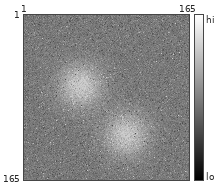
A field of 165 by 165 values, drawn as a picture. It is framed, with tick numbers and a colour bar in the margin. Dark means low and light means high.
Histogram: skewed, a long tail of high values. Mirror symmetry: none. Odd rows or columns: none. Stripes: none. Bumps: two.
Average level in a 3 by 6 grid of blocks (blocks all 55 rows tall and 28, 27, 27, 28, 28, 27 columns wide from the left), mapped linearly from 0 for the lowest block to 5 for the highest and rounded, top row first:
011000
045210
001520
